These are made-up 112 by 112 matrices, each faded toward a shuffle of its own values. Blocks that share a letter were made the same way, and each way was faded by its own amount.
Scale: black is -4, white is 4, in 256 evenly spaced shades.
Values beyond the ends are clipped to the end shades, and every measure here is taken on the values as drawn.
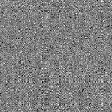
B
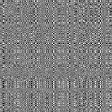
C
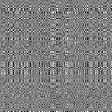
C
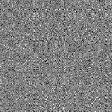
B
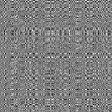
C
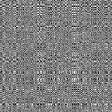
C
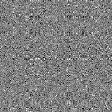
B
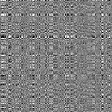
C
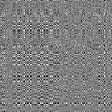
C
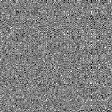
B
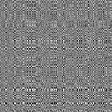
C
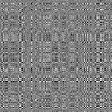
C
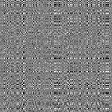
C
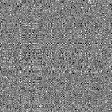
B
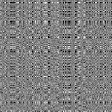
C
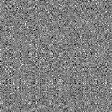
B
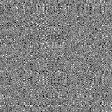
B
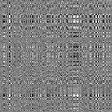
C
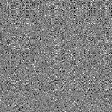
B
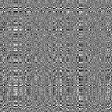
C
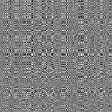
C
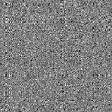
B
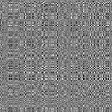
C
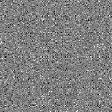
B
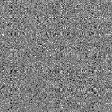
B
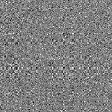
B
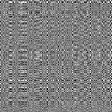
C
